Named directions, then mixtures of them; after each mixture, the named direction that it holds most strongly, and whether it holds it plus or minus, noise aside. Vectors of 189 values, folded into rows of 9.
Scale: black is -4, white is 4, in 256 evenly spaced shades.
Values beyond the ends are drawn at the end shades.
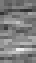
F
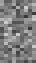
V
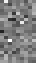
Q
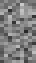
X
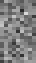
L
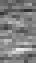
F, plus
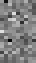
Q, minus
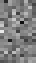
Q, minus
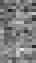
V, minus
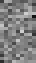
L, plus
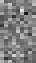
L, minus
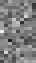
Q, minus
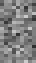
V, minus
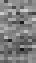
F, minus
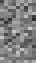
V, minus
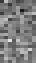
L, plus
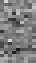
Q, plus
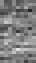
F, plus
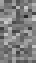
V, plus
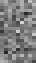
L, minus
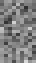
V, minus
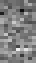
F, plus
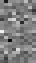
Q, minus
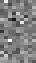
Q, plus
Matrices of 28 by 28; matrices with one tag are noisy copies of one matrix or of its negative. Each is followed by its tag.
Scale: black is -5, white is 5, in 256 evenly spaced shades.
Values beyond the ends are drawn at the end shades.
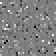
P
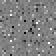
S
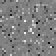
S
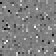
P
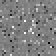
S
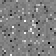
S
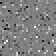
P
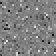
P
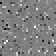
P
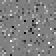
S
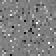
S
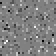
P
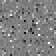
S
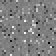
S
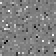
P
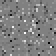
S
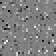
P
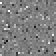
P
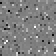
P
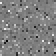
P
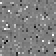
P
